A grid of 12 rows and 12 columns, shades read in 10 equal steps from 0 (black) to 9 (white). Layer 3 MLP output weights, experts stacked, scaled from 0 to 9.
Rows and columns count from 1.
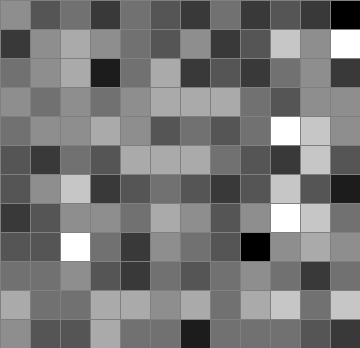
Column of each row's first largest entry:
1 12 3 6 10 11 3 10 3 3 10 4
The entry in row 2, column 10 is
7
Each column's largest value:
6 5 9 6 6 6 6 6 6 9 7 9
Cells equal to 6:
18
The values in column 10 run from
2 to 9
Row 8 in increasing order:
2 3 3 4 4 5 5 5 5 6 7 9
